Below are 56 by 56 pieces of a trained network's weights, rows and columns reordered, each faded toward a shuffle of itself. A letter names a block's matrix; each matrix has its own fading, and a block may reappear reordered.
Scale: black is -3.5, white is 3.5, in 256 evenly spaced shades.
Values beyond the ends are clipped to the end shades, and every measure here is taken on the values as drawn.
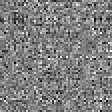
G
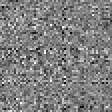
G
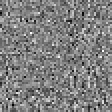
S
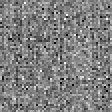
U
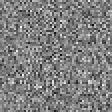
S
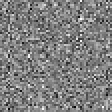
S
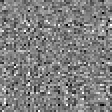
G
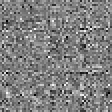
G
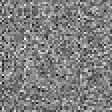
S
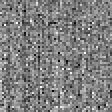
U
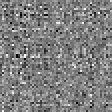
G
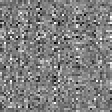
G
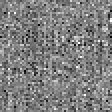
U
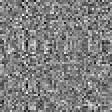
S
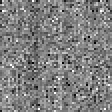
U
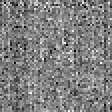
U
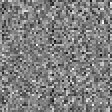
S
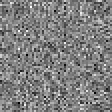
S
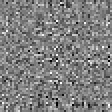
G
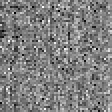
U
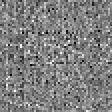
U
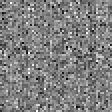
U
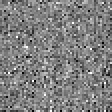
U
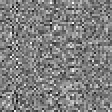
S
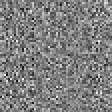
S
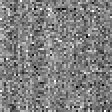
U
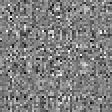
G
